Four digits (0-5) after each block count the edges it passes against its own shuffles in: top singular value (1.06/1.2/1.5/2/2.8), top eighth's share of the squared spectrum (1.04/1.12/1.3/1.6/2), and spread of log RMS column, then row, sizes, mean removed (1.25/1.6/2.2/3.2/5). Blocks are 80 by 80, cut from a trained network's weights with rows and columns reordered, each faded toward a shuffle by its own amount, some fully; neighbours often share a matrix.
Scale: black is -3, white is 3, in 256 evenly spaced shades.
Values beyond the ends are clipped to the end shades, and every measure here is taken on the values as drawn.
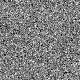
0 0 0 0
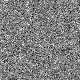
0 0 0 0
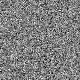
0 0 0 0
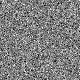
0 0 0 0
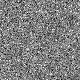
0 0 0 0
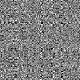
4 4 2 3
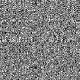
4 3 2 2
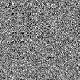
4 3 1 2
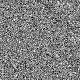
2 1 0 0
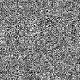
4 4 2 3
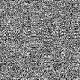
4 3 1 1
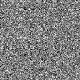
3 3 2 1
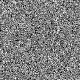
3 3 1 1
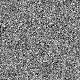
1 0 0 0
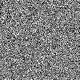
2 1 0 0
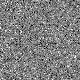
1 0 0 0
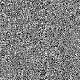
3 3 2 1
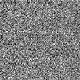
3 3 1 2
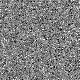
1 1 0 0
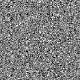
4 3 2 2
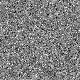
1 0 0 0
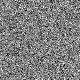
1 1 0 0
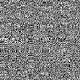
4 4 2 2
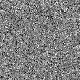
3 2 0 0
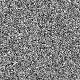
2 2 0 0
